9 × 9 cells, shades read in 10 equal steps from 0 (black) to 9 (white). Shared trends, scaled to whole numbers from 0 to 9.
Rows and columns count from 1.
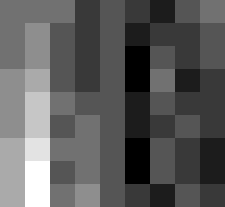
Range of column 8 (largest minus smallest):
2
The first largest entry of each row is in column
1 2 2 2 2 2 2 2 2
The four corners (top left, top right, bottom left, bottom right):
4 4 6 2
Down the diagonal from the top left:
4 5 3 2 3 1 3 2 2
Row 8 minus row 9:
0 0 -1 -1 0 -2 2 -1 -1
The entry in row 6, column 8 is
3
